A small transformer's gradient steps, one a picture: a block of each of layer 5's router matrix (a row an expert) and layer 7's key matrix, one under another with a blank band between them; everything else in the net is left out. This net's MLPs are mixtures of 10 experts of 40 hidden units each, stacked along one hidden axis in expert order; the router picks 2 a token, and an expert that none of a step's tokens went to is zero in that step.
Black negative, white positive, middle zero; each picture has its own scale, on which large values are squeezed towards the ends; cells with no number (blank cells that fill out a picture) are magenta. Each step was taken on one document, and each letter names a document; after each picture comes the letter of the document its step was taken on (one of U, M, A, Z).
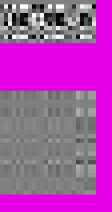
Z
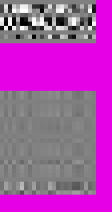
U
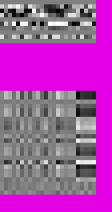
Z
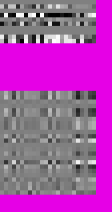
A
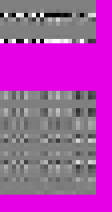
A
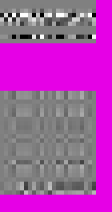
U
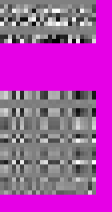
A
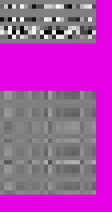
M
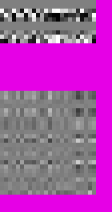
A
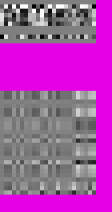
Z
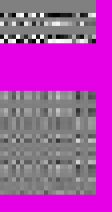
A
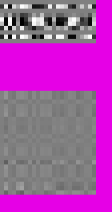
U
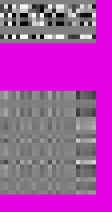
Z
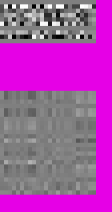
Z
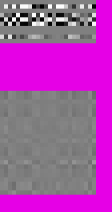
U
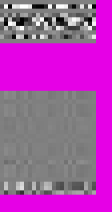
U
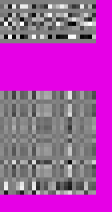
U
